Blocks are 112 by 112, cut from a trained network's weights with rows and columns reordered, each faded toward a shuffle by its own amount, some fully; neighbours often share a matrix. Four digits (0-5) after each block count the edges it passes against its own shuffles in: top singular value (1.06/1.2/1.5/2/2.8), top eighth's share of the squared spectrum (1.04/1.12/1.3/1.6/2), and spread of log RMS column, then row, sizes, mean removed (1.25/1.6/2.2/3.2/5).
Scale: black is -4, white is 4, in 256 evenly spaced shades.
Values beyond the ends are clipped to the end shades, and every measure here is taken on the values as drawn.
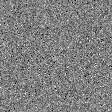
0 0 0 0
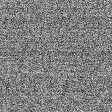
2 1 0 0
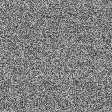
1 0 0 0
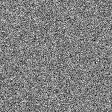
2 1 0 0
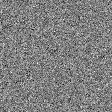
0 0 0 0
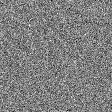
0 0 0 0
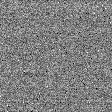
1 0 0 0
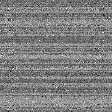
5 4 2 2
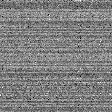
5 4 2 2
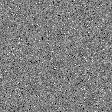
0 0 0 0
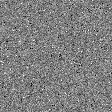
0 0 0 0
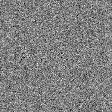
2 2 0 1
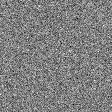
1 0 0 0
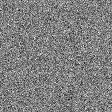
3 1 0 0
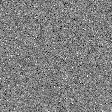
2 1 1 0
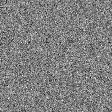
2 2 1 0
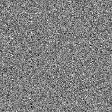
3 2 2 0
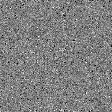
2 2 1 1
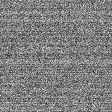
3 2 0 0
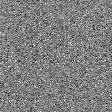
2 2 0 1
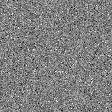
1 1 0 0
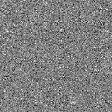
3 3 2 2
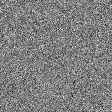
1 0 0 0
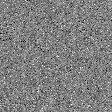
2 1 0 1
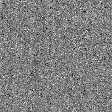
1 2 0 1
